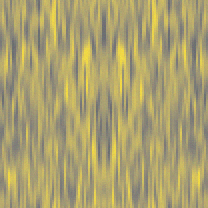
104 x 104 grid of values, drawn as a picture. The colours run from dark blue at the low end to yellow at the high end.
It is mirror symmetric from left to right. No overall slope runs across the table. The histogram is bell-shaped. On average the colour sits 70% of the way up the scale. The grain runs up and down.
